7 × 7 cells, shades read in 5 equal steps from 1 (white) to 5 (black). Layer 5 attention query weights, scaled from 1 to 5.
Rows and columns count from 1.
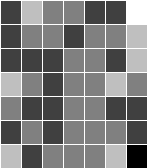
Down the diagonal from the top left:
4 3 4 3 3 3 5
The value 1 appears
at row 1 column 7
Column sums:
23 23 25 22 22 22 21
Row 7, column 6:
2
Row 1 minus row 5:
1 -2 -1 0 1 0 -3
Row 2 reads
4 3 3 4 3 3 2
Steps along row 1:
down up same up same down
